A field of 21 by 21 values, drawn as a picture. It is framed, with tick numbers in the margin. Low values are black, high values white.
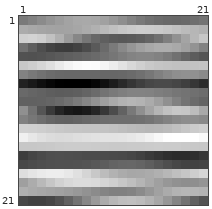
Slope: none. Ninth with the lowest average: middle left. Grain: streaks across.
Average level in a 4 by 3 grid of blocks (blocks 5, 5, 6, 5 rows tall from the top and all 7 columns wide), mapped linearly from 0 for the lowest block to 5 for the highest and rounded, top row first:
223 / 022 / 335 / 343
